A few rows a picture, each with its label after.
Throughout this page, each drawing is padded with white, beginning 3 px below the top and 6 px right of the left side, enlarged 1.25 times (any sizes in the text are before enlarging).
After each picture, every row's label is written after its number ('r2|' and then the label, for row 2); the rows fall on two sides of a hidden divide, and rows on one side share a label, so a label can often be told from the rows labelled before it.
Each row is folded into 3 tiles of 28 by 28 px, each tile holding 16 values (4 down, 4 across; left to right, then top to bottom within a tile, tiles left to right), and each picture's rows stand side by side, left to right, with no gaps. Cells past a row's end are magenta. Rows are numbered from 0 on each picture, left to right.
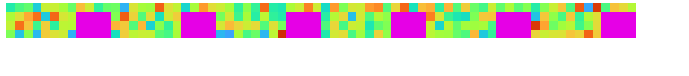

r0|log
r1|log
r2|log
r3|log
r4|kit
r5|log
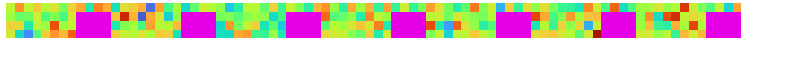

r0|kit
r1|log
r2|log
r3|kit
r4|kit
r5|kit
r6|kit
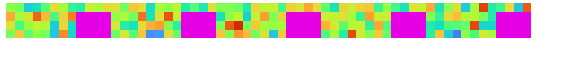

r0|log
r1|kit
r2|log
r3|log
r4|kit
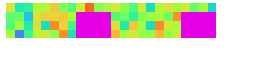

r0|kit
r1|kit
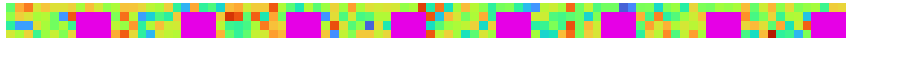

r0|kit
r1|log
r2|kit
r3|log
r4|kit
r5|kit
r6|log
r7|log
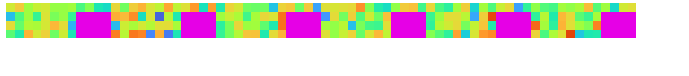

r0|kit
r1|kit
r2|log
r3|log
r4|kit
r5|log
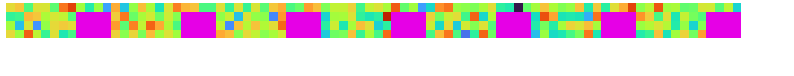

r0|kit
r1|kit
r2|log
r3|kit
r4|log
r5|log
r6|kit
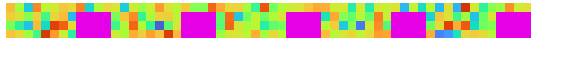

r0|kit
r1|log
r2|log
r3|kit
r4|log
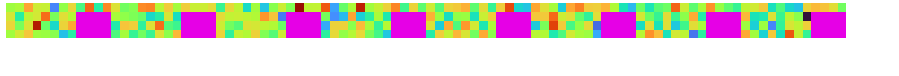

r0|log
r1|kit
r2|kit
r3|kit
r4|kit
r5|kit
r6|kit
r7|kit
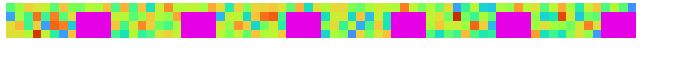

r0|kit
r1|log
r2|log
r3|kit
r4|kit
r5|kit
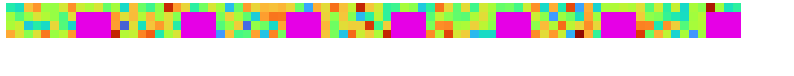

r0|kit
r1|kit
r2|log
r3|kit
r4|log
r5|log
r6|kit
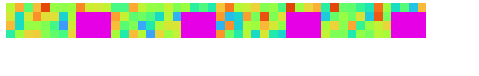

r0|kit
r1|kit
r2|kit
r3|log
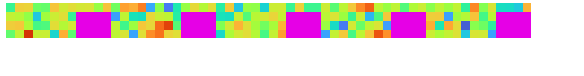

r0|log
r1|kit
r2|log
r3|kit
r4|log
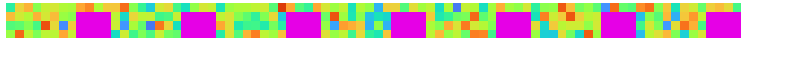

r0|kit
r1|kit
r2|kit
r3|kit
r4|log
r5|log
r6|kit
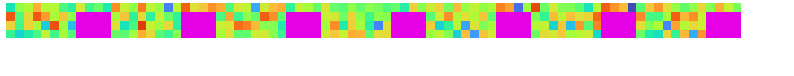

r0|kit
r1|kit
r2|log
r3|log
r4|kit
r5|kit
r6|kit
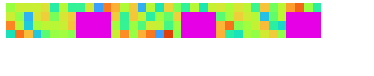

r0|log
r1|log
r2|kit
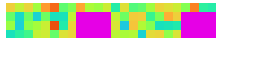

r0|kit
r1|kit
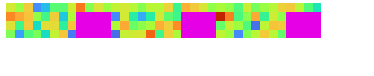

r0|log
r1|log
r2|kit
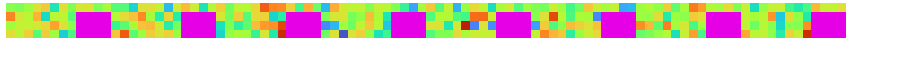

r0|kit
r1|kit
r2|kit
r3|kit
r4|log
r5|kit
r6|log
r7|kit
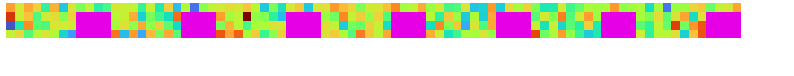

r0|kit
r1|log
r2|kit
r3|kit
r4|log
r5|kit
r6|log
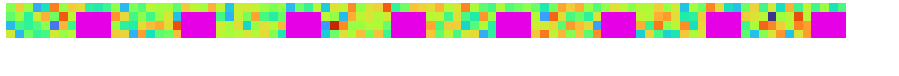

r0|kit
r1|kit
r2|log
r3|log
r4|kit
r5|kit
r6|kit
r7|log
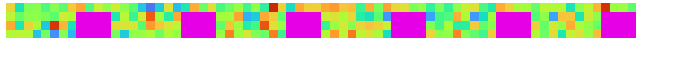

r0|kit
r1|log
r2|log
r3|kit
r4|kit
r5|kit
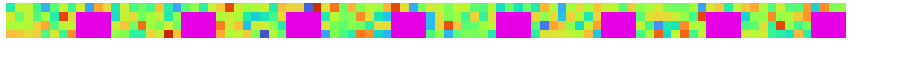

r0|log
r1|log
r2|log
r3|kit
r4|log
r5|log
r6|kit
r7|log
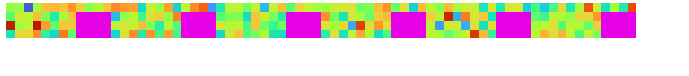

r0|log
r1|log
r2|log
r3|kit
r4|kit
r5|log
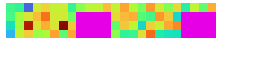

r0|log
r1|log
